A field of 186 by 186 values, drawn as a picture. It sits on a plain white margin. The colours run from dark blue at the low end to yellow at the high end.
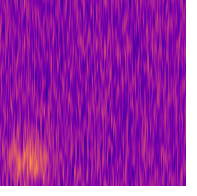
One bump rises in the bottom left. The bottom left is the ninth with the highest average. Overall the values sit about 30% of the way up the scale. The grain runs up and down.
